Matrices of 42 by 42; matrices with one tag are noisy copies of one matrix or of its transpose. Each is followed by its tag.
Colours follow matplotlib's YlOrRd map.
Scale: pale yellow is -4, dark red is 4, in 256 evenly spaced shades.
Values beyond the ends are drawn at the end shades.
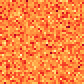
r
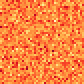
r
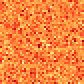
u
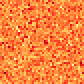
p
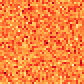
p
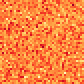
p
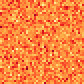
r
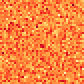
p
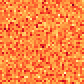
p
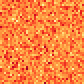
r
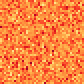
r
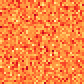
r
